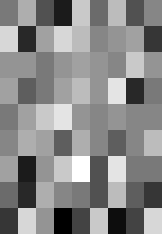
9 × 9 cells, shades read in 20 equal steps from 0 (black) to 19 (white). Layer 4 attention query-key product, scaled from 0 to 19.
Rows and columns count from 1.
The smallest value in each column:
4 2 6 0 5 6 1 3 4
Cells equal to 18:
0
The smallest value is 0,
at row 9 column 4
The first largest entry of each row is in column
5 1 8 7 4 9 5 7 2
